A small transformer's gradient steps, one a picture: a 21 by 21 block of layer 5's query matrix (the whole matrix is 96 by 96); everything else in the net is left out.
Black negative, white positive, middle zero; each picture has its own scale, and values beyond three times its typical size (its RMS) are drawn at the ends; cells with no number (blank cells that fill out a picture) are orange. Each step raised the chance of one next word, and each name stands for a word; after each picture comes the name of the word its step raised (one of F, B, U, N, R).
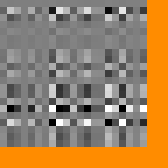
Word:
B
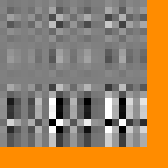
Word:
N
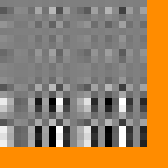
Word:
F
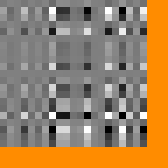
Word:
B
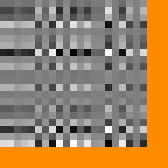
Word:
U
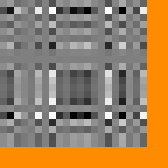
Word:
N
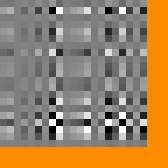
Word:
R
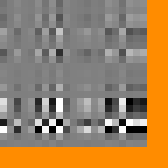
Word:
F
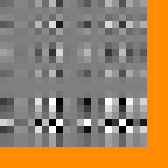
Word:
N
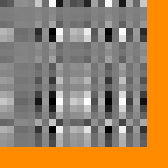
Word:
R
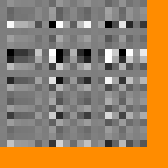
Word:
U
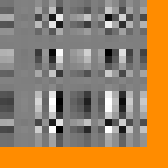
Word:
N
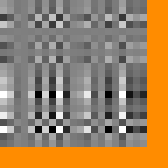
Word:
F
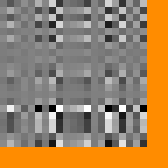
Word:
U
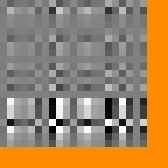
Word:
B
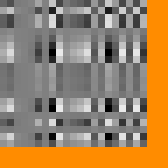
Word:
R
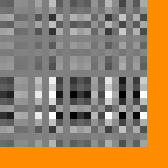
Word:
B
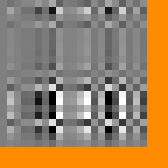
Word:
R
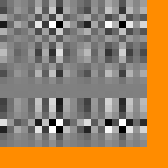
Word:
N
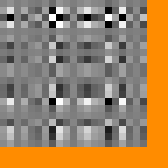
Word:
F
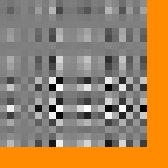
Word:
U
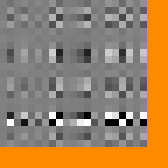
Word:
U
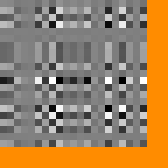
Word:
U
